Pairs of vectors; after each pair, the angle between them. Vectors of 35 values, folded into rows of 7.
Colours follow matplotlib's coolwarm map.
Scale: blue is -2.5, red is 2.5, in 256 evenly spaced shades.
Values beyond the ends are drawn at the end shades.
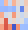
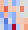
nearly opposite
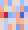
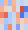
nearly parallel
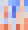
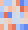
orthogonal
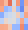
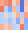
nearly parallel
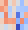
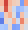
partly aligned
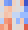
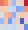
partly opposed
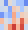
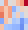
nearly opposite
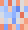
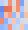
orthogonal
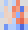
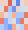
orthogonal
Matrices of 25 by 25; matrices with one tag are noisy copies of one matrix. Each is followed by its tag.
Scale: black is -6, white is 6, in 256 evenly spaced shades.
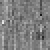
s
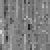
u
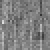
s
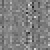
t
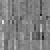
s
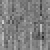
s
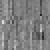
s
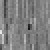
u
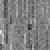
u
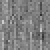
s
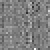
t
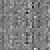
t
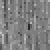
u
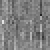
s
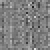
t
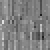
s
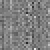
t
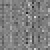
t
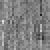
s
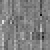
s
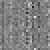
t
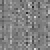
t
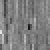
u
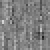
s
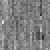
s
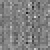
t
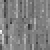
u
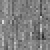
s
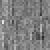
s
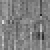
s
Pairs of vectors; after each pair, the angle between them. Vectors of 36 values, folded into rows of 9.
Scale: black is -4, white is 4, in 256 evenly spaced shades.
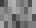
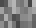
nearly parallel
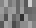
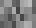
partly aligned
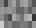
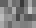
orthogonal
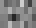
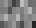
orthogonal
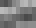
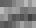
nearly parallel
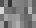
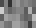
nearly parallel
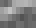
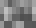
partly aligned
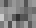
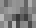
nearly parallel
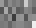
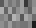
nearly opposite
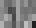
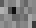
partly aligned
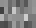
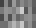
orthogonal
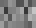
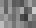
partly aligned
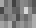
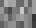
partly opposed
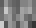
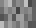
partly aligned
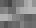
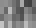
partly opposed
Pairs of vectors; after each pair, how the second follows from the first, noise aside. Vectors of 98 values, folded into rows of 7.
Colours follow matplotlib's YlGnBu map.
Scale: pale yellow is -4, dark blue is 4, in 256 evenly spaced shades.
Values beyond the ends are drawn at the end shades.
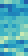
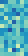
shuffled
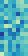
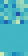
partly zeroed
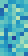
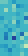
partly zeroed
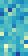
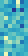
shuffled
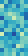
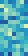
shuffled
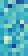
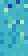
partly zeroed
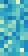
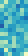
shuffled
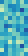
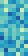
shuffled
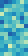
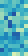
shuffled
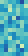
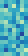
shuffled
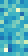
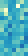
shuffled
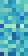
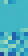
partly zeroed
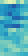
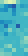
partly zeroed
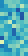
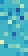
partly zeroed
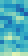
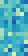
shuffled
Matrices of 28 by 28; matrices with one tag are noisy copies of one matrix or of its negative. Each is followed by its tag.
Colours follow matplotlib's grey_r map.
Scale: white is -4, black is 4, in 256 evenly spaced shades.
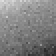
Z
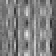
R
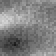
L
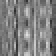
R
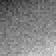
Z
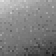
Z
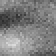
L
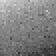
Z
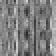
R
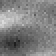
L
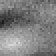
L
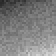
Z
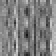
R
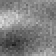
L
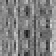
R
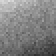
Z
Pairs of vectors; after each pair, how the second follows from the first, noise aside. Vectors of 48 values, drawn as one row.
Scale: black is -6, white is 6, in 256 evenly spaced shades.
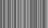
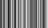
scaled up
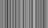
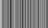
wrapped around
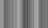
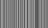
sign-scrambled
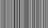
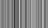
sign-scrambled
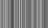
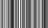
scaled up
